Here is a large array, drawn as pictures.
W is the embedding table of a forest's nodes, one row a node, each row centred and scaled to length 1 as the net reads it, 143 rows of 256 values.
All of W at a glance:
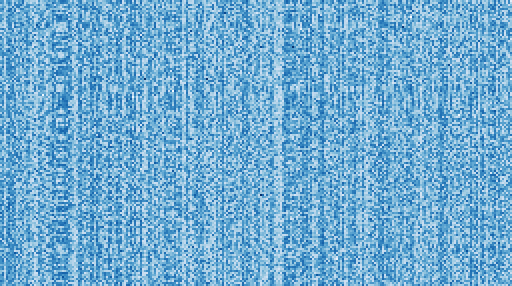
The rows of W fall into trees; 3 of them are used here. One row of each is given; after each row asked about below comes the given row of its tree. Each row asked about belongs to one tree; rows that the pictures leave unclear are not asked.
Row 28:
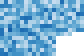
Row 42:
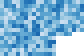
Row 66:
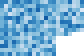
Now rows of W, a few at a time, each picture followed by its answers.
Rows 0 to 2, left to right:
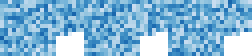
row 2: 28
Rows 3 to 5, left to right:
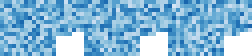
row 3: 42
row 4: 28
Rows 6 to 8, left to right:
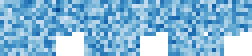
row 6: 42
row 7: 66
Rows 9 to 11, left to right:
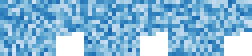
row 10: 66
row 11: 28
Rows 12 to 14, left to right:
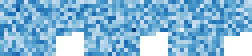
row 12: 28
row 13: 28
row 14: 42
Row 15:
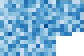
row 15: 42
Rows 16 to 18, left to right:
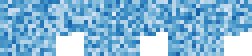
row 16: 66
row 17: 42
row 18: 66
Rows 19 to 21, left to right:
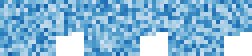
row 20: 28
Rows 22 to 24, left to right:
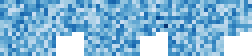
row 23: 42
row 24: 66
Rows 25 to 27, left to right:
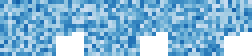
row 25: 66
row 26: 42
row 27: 28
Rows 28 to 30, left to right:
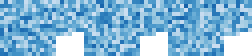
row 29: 66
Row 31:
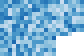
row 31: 66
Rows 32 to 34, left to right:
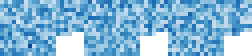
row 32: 28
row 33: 66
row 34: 66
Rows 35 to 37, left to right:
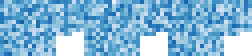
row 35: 66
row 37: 66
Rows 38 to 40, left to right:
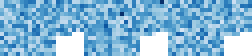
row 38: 42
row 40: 42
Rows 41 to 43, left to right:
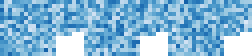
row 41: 66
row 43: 42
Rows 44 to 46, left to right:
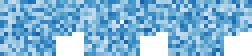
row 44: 42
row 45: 42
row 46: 66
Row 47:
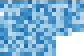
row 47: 66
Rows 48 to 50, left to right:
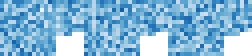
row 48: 66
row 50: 66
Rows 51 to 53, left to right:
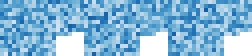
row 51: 66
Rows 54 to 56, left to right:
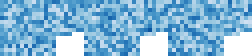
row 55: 28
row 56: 28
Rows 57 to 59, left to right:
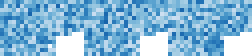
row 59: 42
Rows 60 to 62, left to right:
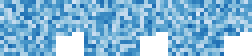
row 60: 42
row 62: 42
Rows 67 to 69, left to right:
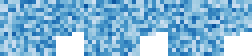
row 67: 42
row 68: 28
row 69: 28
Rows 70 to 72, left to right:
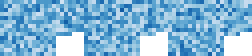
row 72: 28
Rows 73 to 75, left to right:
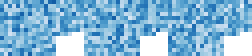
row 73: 66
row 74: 42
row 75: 66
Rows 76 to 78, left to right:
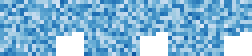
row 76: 28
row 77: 28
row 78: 42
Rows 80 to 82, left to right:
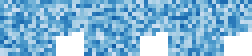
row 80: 66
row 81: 28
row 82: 66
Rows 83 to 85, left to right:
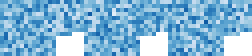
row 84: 42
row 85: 28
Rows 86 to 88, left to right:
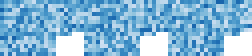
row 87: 28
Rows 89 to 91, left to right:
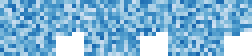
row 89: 42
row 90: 42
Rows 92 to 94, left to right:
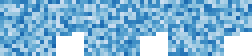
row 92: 66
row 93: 42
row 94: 28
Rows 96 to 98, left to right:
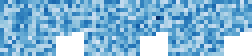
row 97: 42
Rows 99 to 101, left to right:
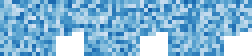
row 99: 66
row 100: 28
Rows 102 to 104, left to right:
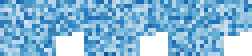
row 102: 42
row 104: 66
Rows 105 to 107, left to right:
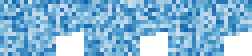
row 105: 66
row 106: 28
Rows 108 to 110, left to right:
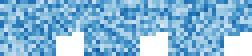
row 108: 42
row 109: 28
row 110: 66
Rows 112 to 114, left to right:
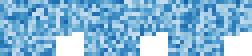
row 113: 28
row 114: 66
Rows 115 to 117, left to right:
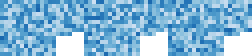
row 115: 66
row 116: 66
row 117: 28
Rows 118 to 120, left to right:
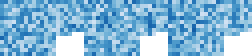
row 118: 66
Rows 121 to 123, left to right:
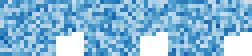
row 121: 66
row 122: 28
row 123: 28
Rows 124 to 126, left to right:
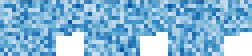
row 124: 42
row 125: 42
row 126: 28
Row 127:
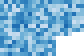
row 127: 66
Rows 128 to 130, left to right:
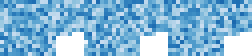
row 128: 28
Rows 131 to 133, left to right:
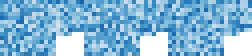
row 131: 66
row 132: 28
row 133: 66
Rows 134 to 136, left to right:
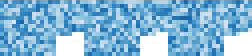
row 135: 28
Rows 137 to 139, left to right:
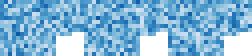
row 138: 66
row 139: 66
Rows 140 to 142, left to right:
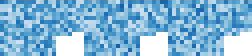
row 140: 42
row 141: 66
